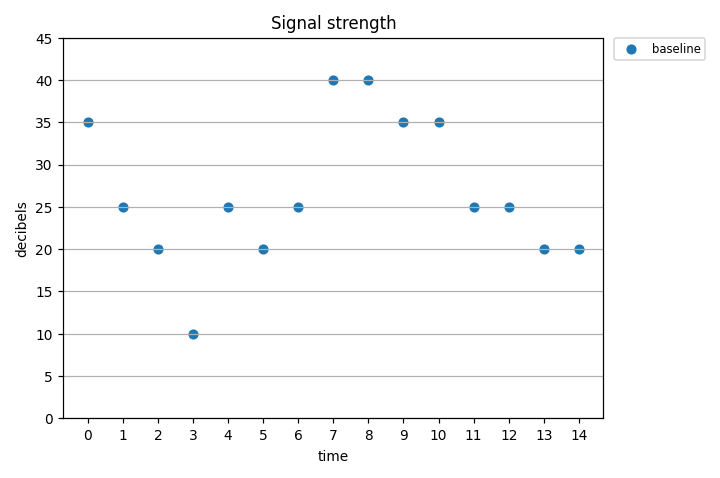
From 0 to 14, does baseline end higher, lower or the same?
lower
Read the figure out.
Title: Signal strength
x-axis: time, ticks 0 1 2 3 4 5 6 7 8 9 10 11 12 13 14
y-axis: decibels, ticks 0 5 10 15 20 25 30 35 40 45
Legend: baseline
Values:
baseline: 35 25 20 10 25 20 25 40 40 35 35 25 25 20 20
